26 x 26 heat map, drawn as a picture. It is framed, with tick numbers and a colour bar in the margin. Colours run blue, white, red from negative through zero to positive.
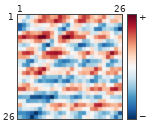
The ninth with the lowest average is the bottom left. On average the colour sits 50% of the way up the scale. Stripes running across repeat 6 times from top to bottom.
